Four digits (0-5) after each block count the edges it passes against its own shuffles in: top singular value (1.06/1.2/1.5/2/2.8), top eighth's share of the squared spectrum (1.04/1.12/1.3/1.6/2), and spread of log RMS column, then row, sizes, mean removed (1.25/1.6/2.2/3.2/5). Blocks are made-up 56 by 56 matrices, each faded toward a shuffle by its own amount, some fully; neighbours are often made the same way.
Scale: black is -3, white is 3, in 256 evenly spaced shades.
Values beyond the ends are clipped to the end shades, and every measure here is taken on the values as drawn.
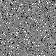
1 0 0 0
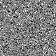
0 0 0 0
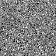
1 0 0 1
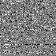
2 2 0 3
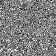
0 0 0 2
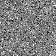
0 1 0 0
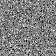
0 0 0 0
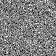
0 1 0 0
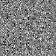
1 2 3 0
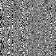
2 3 4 0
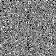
1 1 1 0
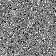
0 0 0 0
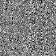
1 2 2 0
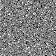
0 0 1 0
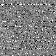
2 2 0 3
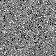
0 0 0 0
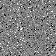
2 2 1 0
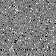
2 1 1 0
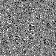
2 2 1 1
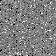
2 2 1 0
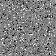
2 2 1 0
